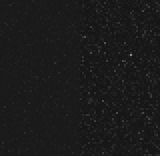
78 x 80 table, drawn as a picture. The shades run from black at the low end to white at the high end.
Odd rows or columns: none. Average level on the scale: 10%. Mirror symmetry: none. Seam: vertical, 50% of the way across, the left part calmer. Grain: fine.
